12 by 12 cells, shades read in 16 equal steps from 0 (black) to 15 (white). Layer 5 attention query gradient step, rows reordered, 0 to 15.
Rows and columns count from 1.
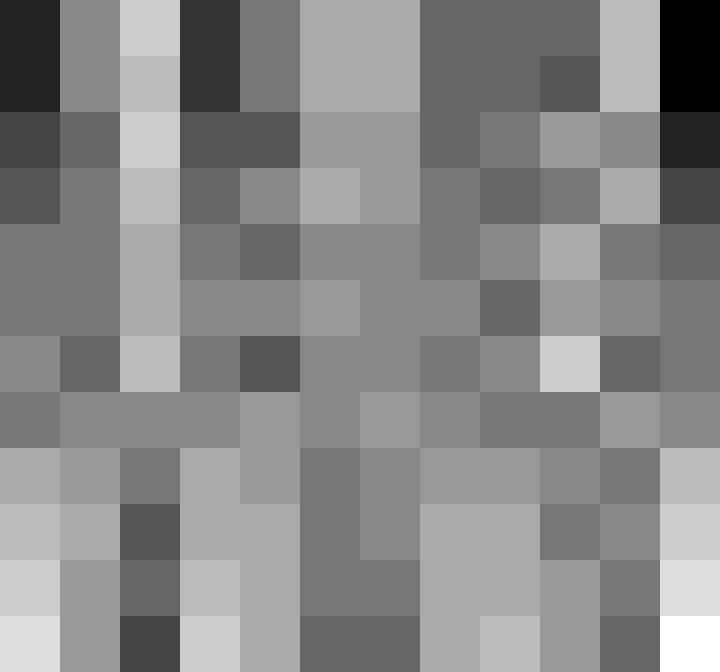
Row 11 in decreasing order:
13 12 11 10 10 10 9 9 7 7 7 6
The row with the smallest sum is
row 2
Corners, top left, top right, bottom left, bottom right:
2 0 13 15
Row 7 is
8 6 11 7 5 8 8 7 8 12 6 7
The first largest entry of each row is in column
3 3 3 3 3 3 10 5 12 12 12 12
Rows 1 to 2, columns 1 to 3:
2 8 12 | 2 8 11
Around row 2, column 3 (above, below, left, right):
12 12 8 3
